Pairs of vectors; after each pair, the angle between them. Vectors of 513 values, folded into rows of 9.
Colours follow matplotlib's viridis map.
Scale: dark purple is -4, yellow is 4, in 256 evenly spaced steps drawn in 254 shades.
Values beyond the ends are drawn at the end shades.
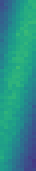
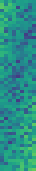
partly opposed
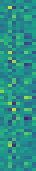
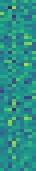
nearly opposite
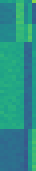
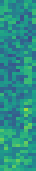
partly opposed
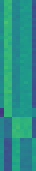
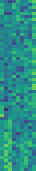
partly opposed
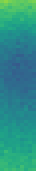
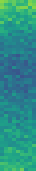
nearly parallel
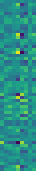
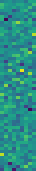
orthogonal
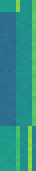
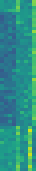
nearly parallel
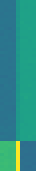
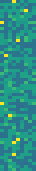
orthogonal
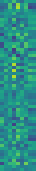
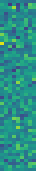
partly opposed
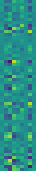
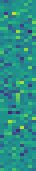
orthogonal
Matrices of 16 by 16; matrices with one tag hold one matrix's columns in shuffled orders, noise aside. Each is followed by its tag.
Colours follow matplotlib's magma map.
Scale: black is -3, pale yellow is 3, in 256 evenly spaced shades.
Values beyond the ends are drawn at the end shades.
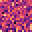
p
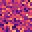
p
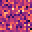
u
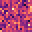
u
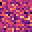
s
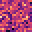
s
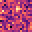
u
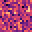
u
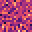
p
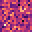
u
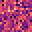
u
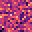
s
